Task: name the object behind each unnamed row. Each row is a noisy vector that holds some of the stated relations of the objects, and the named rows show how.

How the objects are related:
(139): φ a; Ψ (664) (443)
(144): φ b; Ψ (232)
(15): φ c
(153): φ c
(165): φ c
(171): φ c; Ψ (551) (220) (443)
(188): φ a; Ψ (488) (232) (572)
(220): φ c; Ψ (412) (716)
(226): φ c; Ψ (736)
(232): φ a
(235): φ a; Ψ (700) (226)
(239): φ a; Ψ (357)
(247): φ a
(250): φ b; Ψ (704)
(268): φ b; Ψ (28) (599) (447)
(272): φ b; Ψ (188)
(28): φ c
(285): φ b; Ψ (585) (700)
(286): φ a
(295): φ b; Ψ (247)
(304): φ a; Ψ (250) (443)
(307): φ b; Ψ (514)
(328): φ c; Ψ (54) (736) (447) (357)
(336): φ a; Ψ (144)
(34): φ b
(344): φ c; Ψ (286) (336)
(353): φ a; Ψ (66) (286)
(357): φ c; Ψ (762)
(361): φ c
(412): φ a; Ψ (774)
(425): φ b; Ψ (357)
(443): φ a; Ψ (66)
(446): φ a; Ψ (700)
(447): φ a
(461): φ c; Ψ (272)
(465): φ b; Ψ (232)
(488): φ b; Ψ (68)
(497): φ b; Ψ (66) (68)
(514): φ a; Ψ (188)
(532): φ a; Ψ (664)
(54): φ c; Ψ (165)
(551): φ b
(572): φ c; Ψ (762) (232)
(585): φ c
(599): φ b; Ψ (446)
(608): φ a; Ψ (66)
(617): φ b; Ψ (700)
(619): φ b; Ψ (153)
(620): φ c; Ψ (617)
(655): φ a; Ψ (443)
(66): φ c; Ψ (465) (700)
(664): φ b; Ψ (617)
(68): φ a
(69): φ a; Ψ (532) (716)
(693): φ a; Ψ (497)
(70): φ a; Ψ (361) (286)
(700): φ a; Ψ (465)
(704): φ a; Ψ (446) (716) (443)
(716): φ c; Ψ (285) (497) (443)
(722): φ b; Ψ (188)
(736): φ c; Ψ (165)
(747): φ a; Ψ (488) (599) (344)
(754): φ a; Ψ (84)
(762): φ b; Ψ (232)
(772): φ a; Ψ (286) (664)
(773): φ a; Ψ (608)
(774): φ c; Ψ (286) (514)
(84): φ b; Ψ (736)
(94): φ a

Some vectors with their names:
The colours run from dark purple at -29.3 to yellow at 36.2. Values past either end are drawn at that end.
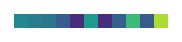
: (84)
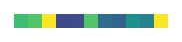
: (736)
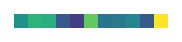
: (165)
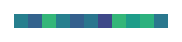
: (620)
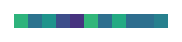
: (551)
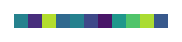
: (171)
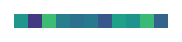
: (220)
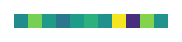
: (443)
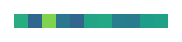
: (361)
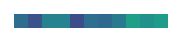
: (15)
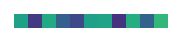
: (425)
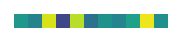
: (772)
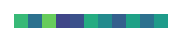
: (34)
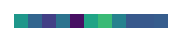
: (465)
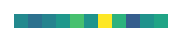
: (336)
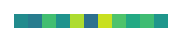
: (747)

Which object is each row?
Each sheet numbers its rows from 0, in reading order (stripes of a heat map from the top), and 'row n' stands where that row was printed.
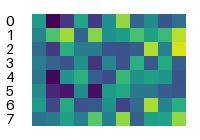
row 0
(272)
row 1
(235)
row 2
(328)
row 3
(66)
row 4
(774)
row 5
(488)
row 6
(268)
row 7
(239)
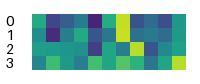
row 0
(762)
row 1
(572)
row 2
(585)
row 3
(247)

